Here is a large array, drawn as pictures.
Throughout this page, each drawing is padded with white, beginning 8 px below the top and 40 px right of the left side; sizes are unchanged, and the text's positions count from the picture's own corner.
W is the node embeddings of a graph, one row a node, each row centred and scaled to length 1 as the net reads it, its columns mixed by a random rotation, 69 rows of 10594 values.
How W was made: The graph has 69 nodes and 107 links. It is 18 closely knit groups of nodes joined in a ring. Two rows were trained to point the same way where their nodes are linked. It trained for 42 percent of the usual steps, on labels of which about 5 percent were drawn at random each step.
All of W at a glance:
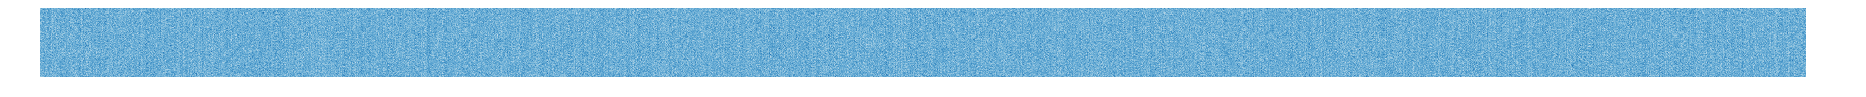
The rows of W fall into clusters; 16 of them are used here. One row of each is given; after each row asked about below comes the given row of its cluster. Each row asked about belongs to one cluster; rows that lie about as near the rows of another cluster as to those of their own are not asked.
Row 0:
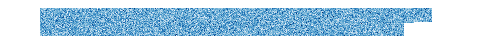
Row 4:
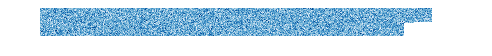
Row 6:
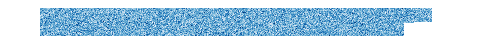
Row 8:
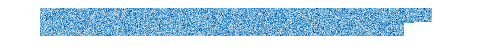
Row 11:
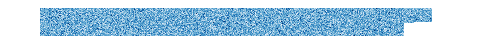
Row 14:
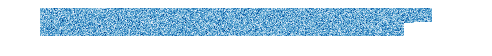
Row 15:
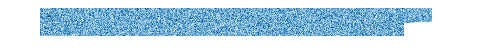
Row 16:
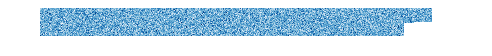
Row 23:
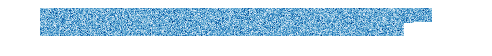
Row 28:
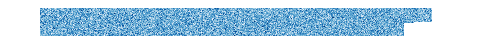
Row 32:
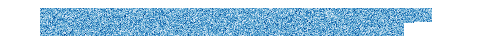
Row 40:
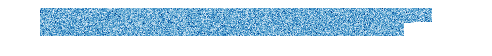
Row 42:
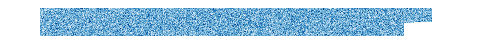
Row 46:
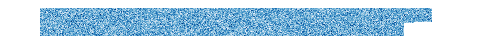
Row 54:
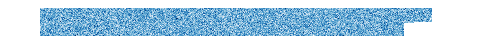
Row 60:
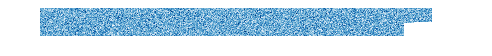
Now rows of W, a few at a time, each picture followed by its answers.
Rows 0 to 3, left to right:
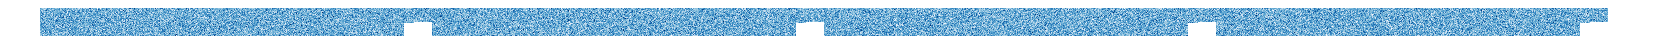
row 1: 15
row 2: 60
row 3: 11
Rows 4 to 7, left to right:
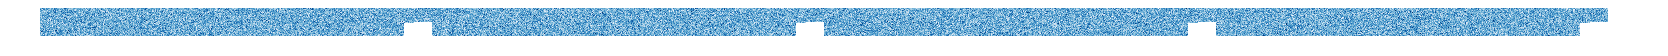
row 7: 23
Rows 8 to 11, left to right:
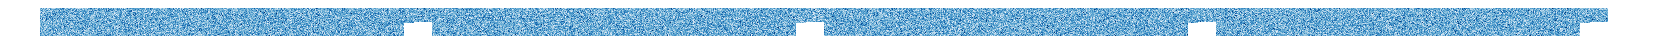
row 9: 40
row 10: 15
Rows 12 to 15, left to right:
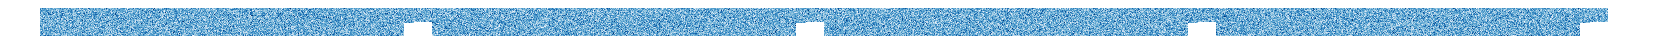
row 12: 16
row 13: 28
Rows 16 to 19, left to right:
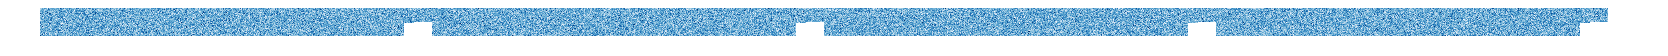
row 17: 11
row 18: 42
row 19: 8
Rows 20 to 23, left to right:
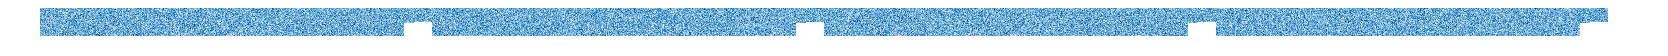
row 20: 46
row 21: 4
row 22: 46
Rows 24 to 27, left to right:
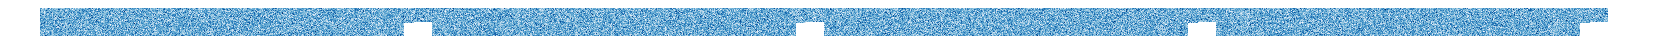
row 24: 0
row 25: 40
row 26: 14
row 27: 14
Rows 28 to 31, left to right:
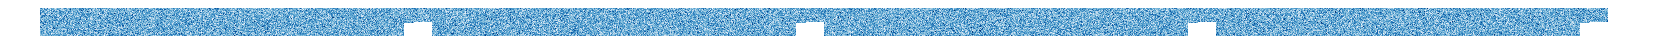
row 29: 14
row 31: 6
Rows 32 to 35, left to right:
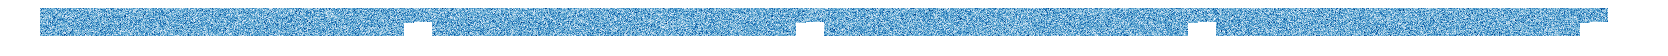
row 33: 6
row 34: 54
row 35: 0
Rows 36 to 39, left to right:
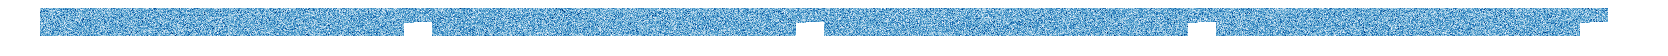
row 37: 60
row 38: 0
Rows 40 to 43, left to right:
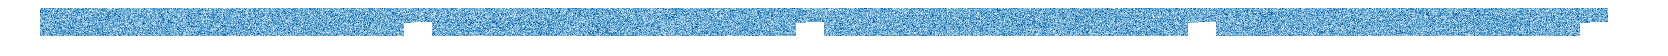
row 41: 6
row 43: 16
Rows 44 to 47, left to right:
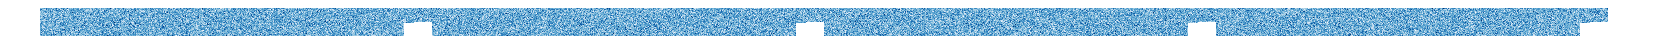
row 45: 28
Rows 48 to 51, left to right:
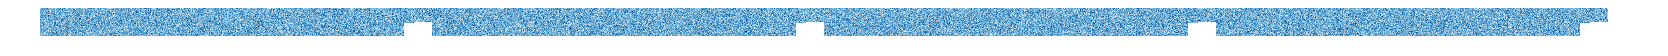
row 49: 40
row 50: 32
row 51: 28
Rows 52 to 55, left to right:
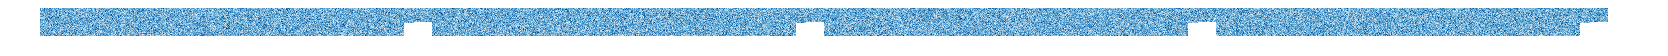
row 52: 11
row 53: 16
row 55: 4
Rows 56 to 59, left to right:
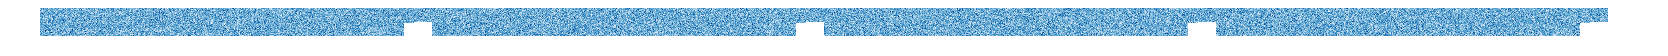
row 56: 32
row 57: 14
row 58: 23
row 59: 4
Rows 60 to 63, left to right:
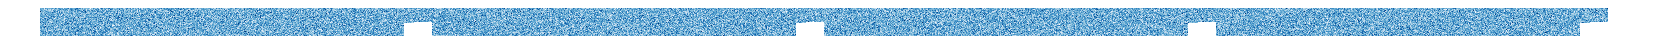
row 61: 15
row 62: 4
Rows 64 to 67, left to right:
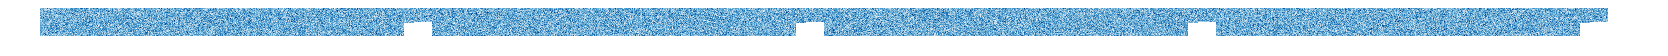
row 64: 42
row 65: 16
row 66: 54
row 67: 32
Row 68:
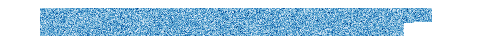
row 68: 23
